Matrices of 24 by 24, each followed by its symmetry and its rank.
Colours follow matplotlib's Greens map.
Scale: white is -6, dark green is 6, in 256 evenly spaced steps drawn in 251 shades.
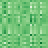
neither, rank two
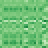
neither, rank two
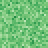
neither, full rank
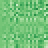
neither, rank three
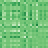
antisymmetric, rank two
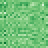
neither, rank three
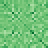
symmetric, rank five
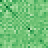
symmetric, rank five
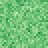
neither, full rank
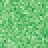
neither, full rank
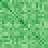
symmetric, rank five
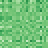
antisymmetric, rank two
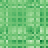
symmetric, rank two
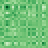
symmetric, rank two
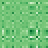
symmetric, rank two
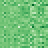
neither, rank three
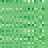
neither, rank two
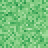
neither, full rank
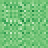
antisymmetric, rank two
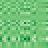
neither, rank two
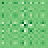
symmetric, rank two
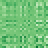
antisymmetric, rank two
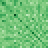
symmetric, rank five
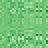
neither, rank three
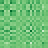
symmetric, rank two
